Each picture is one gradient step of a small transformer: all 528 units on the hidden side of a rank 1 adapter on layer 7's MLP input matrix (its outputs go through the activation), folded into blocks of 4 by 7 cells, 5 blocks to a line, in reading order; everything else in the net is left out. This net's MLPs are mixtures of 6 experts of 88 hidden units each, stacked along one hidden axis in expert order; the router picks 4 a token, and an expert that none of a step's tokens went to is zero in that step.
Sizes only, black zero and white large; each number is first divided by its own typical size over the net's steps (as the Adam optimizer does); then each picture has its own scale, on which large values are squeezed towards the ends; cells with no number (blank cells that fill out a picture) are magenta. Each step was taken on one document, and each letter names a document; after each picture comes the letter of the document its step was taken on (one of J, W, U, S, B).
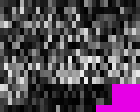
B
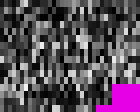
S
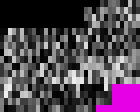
S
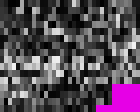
B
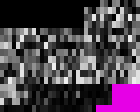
S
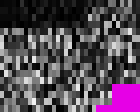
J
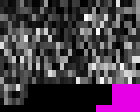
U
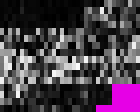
B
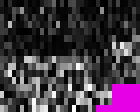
B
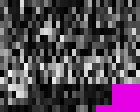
B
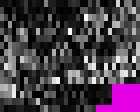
U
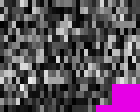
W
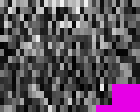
W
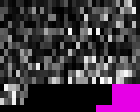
U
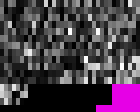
U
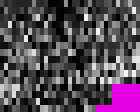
U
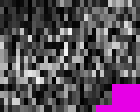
J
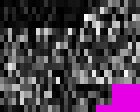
U
